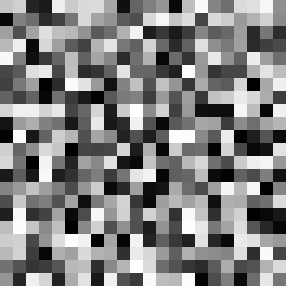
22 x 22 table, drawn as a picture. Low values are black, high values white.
Fine speckle covers the field. There are no regular stripes. Neither half mirrors the other. No row or column stands out. There is no seam.
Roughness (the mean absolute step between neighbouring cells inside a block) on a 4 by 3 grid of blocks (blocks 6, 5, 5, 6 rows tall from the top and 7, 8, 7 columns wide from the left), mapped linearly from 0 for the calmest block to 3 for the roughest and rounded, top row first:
110 | 112 | 123 | 121
